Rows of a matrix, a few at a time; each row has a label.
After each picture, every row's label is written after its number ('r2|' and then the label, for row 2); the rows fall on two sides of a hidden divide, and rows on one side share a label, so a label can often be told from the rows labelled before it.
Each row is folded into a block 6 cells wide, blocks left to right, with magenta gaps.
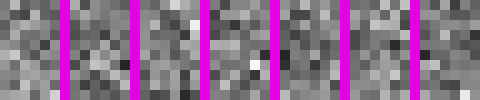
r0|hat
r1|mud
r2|mud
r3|mud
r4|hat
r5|hat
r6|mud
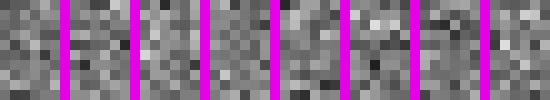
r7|mud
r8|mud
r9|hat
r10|hat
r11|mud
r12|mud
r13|mud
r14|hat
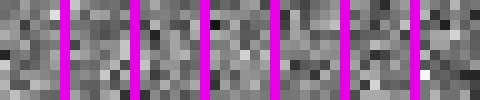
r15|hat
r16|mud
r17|mud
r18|mud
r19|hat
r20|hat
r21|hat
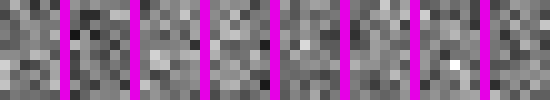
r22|mud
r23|hat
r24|mud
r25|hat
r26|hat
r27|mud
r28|hat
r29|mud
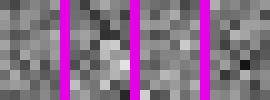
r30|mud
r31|mud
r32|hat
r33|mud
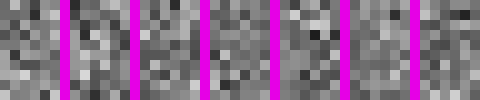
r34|hat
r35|mud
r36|mud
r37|hat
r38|mud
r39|hat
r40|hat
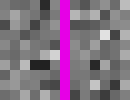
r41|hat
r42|mud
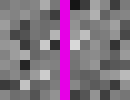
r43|mud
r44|mud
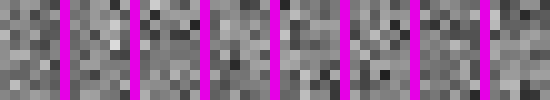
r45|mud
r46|mud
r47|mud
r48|hat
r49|mud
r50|hat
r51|mud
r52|hat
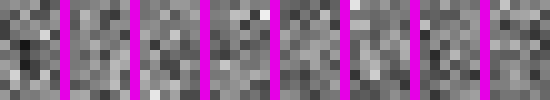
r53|hat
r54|hat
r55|hat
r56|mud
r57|mud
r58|hat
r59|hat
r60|mud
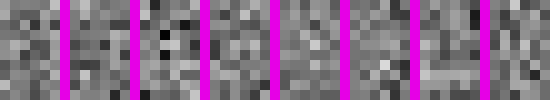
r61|hat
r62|hat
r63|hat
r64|hat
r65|mud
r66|mud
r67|hat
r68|hat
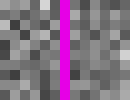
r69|hat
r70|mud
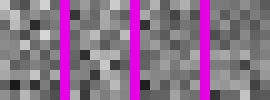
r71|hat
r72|mud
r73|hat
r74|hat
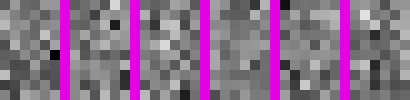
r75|hat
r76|hat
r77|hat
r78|hat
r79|mud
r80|mud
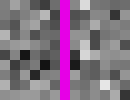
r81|hat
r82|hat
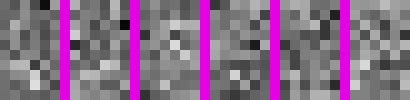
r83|hat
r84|mud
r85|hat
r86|hat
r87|hat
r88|mud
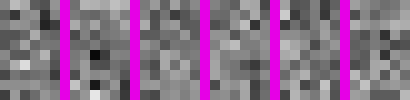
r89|hat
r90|hat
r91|hat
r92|hat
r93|hat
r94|hat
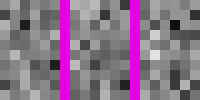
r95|hat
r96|hat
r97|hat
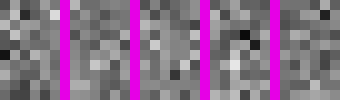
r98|hat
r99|mud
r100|hat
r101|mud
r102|hat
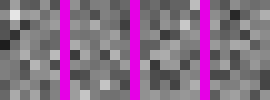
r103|mud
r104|hat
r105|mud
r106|hat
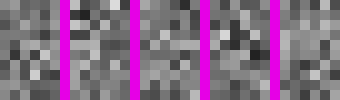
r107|mud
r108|hat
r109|hat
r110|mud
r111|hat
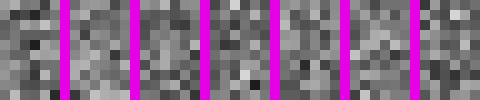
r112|hat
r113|hat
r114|hat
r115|mud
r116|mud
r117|hat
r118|mud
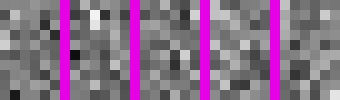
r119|hat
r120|hat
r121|hat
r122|hat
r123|mud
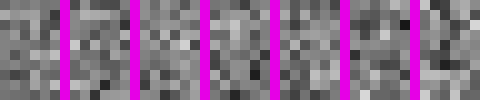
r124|mud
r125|mud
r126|mud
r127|hat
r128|mud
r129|hat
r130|hat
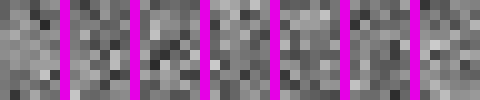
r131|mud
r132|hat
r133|hat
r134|hat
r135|mud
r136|hat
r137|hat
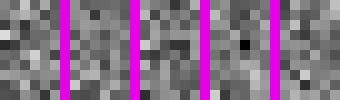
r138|mud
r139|hat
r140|hat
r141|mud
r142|hat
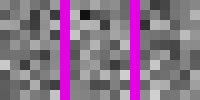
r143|hat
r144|hat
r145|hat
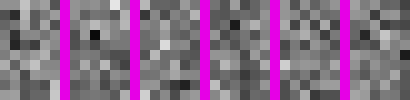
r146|mud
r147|hat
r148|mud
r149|mud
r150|mud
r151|hat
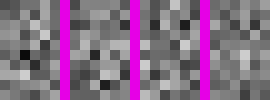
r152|hat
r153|mud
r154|hat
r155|mud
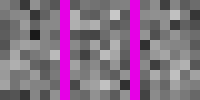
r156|hat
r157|hat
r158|mud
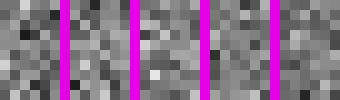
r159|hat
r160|hat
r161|hat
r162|mud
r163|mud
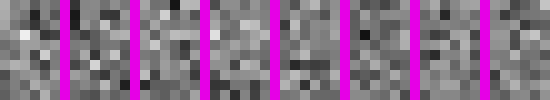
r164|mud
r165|hat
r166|hat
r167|mud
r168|hat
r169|mud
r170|hat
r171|hat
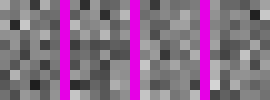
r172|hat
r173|hat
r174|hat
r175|mud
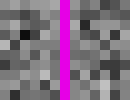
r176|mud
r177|hat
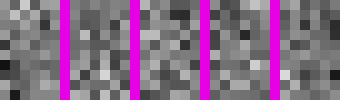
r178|mud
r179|hat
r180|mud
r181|hat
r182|hat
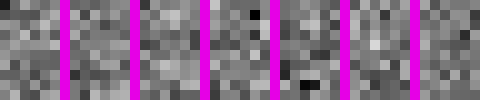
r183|hat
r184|mud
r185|mud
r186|mud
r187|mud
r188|mud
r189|mud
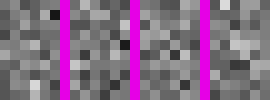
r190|hat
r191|mud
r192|mud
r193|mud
